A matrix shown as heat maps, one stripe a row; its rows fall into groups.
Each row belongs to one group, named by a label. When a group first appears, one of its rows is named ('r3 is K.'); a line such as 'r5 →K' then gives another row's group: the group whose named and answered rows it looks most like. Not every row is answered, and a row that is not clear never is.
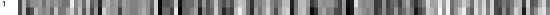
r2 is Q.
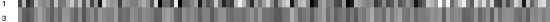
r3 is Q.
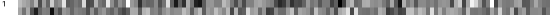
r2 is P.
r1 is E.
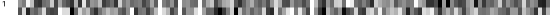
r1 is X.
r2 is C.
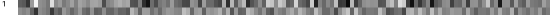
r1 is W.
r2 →P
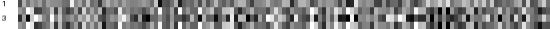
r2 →X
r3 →W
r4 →X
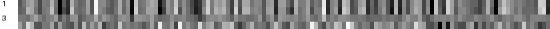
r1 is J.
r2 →J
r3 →J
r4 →X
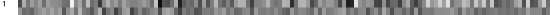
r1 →Q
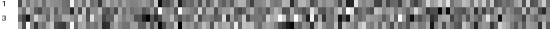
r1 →Q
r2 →X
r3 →W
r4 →J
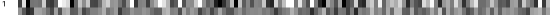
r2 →Q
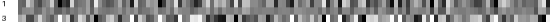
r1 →J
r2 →J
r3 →C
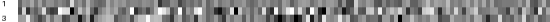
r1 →Q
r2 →C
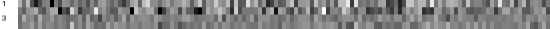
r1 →P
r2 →J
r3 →P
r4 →Q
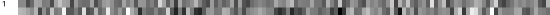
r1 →C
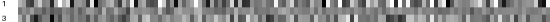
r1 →C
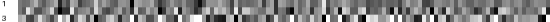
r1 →J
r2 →J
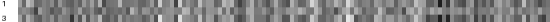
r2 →P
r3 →X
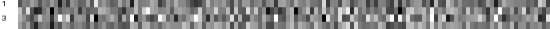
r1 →J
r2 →P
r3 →C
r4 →P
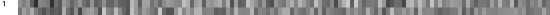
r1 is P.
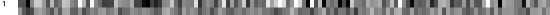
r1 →W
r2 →Q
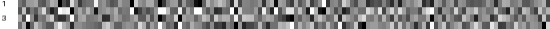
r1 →J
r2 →C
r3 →J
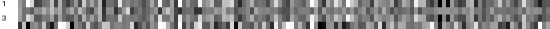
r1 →X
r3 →X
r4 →C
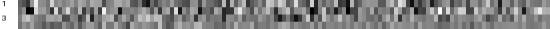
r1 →W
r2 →Q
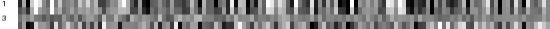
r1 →W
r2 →W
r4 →Q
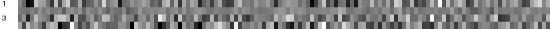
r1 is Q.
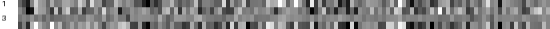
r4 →W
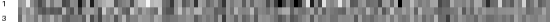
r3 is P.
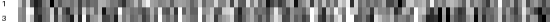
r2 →X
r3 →X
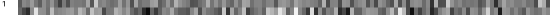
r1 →J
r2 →W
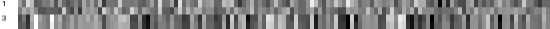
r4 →W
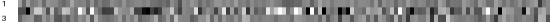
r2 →W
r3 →J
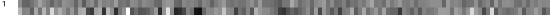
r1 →Q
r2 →E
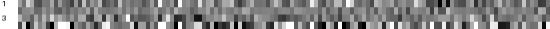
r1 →X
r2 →J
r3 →E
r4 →C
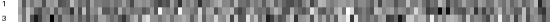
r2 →X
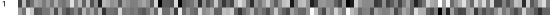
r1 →Q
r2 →X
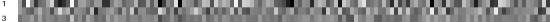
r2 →C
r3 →Q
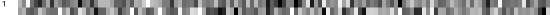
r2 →C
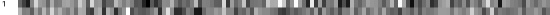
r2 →E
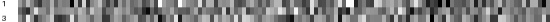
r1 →X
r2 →W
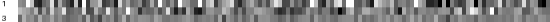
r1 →X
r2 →E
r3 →P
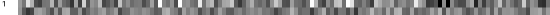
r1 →X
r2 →Q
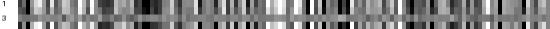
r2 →W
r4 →W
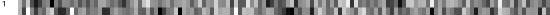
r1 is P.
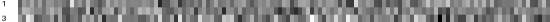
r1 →Q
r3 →X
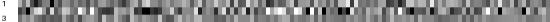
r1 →P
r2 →W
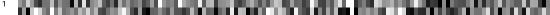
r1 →X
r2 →W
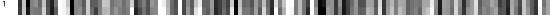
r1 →C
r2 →C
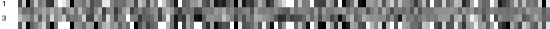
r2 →E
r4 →C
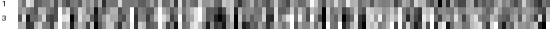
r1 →X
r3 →C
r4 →C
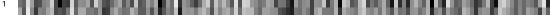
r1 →J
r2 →J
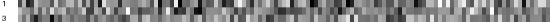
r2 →E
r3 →P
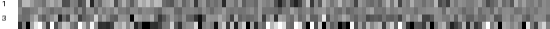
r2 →Q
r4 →W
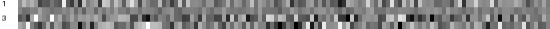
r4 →P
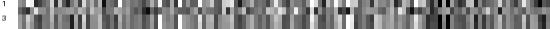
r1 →X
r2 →W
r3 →X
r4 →X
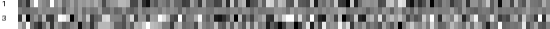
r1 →W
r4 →P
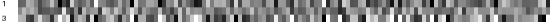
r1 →J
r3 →C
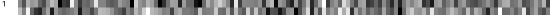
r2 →P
